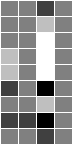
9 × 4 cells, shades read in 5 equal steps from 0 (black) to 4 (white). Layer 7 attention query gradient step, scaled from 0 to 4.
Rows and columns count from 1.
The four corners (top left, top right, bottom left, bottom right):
2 2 2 2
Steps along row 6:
up down up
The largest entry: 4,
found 3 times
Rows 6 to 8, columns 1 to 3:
1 2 0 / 2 2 3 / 1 1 0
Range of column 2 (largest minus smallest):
1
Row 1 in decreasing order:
2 2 2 1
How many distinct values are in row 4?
3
